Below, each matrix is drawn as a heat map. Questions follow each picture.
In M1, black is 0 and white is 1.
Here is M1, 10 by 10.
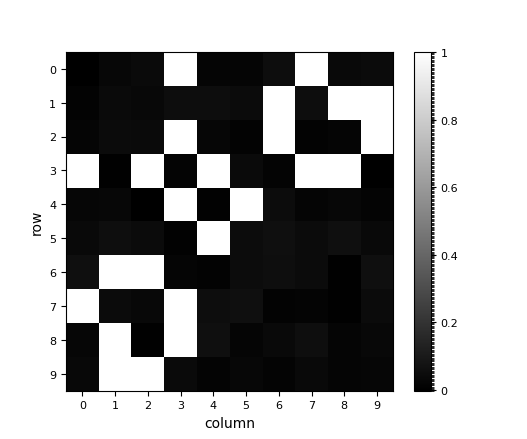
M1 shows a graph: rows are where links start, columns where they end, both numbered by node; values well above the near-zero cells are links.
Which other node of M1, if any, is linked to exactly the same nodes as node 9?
node 6
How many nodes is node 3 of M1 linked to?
5
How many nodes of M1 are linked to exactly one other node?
1
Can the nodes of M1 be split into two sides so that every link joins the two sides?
no
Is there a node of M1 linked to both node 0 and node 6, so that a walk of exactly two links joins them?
no
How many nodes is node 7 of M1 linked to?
2
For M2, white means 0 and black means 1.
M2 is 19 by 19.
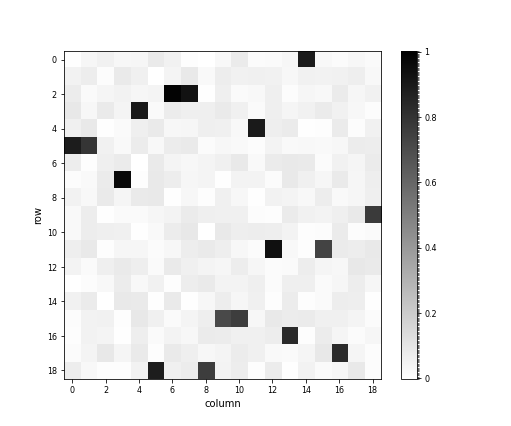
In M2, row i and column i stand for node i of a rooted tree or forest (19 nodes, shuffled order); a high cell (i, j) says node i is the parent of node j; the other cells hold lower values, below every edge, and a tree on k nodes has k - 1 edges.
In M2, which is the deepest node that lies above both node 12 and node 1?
11
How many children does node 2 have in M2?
2
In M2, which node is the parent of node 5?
18
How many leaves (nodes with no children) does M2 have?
7
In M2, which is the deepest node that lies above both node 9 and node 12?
11
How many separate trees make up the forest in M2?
2
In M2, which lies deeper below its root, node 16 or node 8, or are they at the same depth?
node 8
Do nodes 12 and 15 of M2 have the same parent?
yes
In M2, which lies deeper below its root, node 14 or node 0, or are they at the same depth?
node 14
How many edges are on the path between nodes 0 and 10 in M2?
5
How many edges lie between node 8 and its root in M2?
8
